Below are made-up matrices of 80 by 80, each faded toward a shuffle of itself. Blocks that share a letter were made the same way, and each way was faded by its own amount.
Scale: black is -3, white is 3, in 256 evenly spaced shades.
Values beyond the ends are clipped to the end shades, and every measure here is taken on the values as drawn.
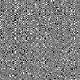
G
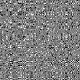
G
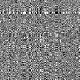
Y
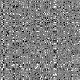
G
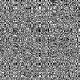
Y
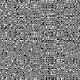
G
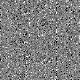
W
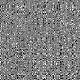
G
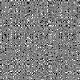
G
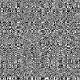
Y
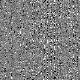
W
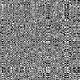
Y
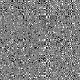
G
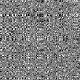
Y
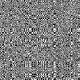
Y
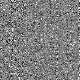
W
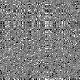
G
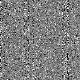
W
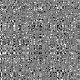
G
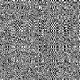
Y
